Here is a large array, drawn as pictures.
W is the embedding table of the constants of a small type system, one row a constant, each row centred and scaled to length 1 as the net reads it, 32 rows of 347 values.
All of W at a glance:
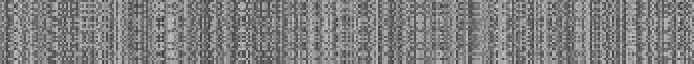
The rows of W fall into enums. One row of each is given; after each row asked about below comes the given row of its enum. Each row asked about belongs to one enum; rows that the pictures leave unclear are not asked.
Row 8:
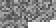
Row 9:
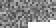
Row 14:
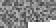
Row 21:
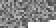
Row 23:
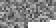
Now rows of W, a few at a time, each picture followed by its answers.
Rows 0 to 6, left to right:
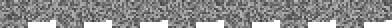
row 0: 8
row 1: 14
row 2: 21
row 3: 21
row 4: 14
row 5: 8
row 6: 21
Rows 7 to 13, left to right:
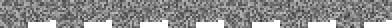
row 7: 14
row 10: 9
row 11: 14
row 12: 9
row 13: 23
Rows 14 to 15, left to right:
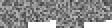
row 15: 21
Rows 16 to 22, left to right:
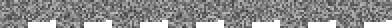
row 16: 8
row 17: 23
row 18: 9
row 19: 23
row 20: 9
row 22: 14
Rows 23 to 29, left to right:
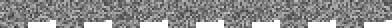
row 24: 21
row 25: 8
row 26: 9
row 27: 9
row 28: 8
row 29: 21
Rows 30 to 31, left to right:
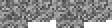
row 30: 8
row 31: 8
